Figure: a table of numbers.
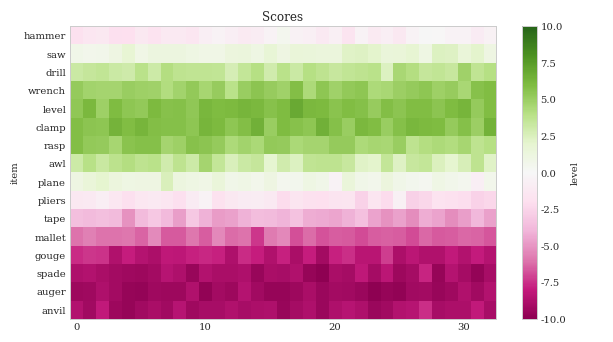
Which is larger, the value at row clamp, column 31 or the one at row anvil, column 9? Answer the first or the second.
the first
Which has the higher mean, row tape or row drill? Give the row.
drill
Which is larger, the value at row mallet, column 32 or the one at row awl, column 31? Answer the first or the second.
the second
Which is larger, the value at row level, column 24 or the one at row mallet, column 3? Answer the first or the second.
the first
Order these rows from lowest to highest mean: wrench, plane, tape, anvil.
anvil, tape, plane, wrench
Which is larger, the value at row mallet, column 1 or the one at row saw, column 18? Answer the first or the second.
the second
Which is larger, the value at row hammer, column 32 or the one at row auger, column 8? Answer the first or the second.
the first
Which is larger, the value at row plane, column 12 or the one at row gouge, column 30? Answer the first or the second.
the first
